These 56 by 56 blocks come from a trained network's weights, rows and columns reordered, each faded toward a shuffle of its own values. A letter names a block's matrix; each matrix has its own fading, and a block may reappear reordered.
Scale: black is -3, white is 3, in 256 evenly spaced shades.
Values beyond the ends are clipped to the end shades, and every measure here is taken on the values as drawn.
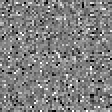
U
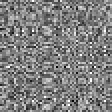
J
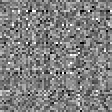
J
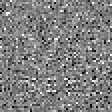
U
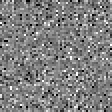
U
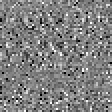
U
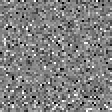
U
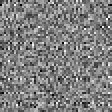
J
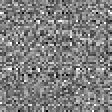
J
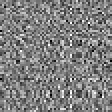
J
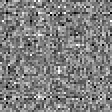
J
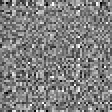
J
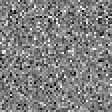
U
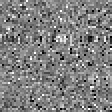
U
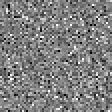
U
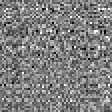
J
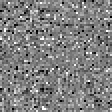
U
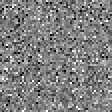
U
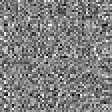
J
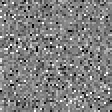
U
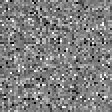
U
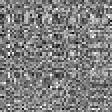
J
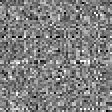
J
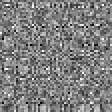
J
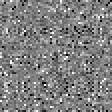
U
